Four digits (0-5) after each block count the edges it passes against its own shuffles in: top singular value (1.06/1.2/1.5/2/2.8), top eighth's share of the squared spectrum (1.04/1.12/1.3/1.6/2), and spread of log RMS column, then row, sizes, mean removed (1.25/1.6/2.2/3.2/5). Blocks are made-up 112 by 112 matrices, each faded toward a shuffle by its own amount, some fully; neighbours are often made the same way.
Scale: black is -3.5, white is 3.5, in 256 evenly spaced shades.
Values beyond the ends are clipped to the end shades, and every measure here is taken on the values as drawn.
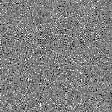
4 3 2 2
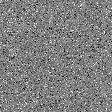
2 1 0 0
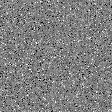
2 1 0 0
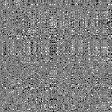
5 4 3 3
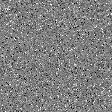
3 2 1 1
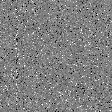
1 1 1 0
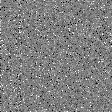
0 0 1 0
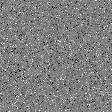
0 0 0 0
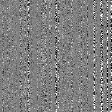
3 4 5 0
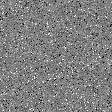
0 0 0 0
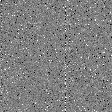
2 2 1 0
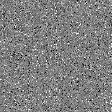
1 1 2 0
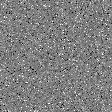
0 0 0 0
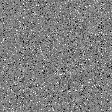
1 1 2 0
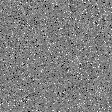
0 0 0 0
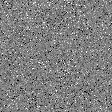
0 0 0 0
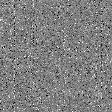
1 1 2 0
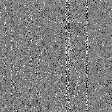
2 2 3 0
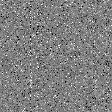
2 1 2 0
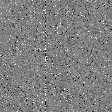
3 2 1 0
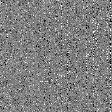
2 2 3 0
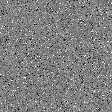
0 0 0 0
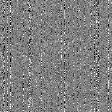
2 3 4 0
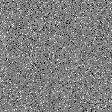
3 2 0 0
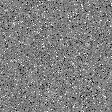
1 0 0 0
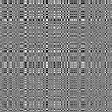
5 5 5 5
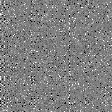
4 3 2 1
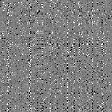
4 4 3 2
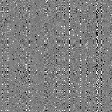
5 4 4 2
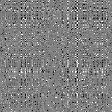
5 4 3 3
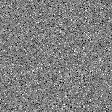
2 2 0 0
